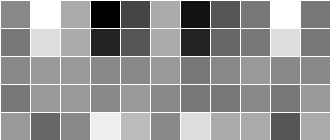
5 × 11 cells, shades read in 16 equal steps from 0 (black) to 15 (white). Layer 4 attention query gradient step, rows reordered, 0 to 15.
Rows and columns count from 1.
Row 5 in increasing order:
5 6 8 8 9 10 10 10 11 13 14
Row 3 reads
8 9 9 8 8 9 7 8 9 8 8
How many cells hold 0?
1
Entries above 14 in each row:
2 0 0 0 0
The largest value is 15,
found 2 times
